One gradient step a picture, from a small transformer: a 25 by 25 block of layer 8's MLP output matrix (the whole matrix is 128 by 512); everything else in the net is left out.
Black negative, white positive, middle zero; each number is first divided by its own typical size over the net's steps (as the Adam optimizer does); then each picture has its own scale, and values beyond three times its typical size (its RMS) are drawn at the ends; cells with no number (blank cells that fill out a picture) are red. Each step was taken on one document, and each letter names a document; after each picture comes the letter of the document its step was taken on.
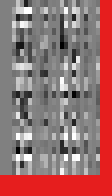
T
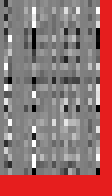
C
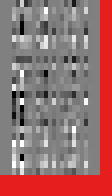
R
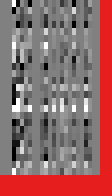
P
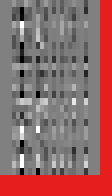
R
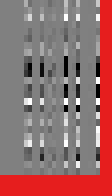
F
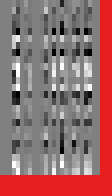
P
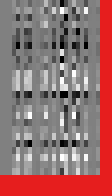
T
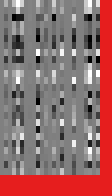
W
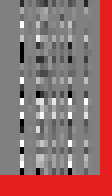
R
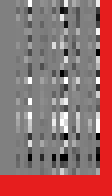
F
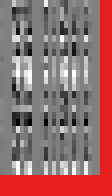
P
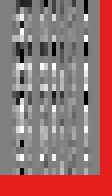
T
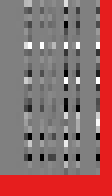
F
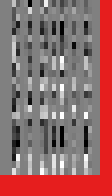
P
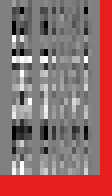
P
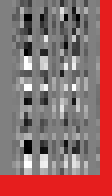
T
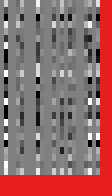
W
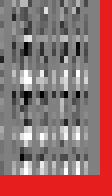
T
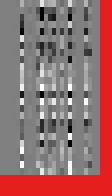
R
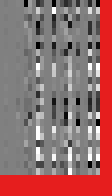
C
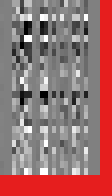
T
